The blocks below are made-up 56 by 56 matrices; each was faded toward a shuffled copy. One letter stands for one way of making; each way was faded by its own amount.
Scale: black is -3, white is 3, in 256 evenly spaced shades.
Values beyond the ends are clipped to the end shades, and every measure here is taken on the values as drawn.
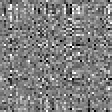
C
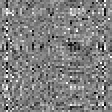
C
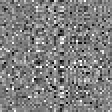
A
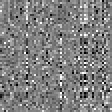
C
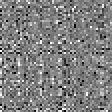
A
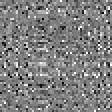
A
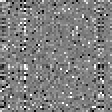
A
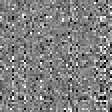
C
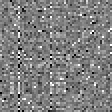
A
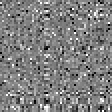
A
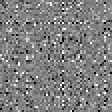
A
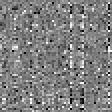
C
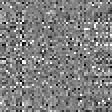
A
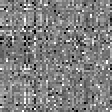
A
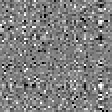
A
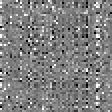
C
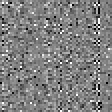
C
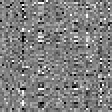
C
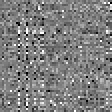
C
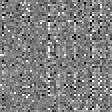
C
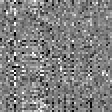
C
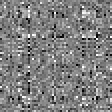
C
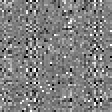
C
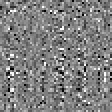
C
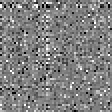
A
